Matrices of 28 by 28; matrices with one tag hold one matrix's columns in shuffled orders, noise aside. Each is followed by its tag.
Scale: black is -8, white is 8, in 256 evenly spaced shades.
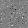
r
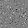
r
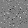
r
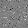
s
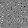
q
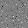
q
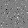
r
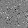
r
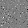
r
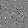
r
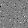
q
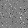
r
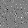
r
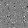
q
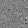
r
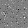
r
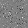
r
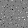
s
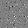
q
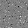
q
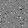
r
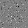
q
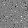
q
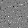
q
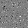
q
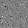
q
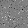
s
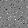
s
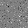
q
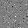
q
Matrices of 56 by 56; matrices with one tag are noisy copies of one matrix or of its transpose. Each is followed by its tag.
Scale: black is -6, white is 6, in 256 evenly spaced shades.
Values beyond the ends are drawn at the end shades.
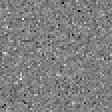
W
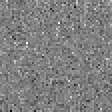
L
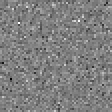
W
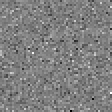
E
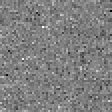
L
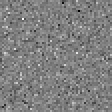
W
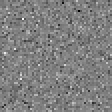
W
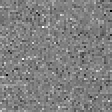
L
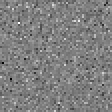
W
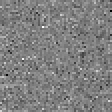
L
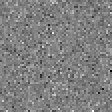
E
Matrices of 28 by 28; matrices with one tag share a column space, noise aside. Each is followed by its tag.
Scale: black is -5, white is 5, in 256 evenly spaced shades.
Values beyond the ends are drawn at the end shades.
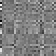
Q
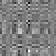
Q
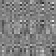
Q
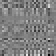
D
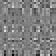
D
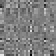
D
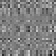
D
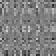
D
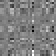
D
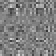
D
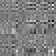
Q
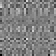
D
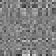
D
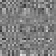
D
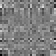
D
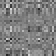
D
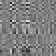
Q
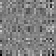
D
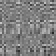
Q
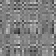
Q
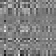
D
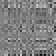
D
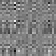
Q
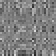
D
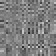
Q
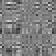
Q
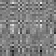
Q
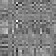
Q
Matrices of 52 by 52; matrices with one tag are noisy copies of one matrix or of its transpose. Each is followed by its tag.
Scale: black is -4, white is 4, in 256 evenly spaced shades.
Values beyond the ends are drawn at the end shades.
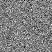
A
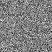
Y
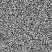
Y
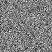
A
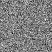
Y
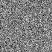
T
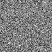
Y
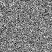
T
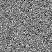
A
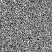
T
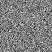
A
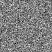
T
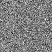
Y
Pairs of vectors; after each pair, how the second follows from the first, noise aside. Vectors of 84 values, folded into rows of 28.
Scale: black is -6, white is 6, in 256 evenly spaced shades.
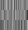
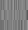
shrunk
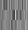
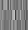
negated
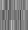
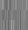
shrunk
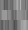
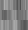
negated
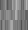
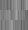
shrunk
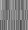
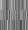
copied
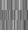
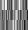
scaled up
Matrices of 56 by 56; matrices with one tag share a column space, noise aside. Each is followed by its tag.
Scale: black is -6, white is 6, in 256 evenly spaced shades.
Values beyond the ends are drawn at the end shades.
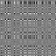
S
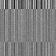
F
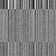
F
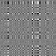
S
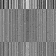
F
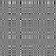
S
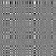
S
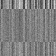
F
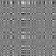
S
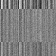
F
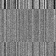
F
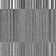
F
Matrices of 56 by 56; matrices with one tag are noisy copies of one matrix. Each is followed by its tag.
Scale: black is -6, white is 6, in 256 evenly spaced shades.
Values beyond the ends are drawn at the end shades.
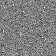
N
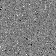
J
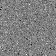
J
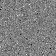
J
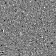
N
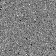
J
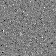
N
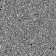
J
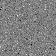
J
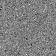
J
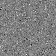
J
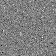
N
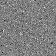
N
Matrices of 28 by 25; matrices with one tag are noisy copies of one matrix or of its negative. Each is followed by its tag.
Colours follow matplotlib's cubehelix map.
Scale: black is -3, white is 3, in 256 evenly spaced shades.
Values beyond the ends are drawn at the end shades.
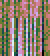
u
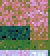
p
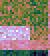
p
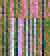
u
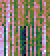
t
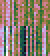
t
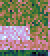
p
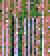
u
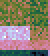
p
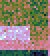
p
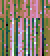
u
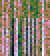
u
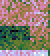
p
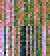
t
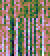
u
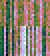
t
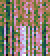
t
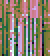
u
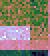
p
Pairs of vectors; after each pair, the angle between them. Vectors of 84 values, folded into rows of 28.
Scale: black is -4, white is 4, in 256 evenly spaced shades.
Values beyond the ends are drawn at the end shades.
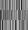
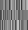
nearly parallel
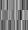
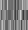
nearly opposite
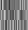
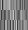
nearly opposite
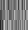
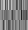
partly opposed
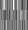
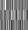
partly aligned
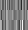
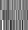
partly opposed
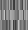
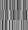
orthogonal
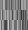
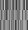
orthogonal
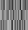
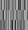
partly aligned
